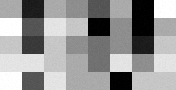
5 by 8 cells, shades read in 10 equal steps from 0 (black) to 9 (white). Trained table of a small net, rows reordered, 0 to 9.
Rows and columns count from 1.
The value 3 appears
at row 1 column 5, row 2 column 2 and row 5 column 2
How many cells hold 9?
3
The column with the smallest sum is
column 7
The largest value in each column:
9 8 8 7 6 8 7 9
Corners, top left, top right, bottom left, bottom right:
6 9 9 7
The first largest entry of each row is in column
8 1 1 1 1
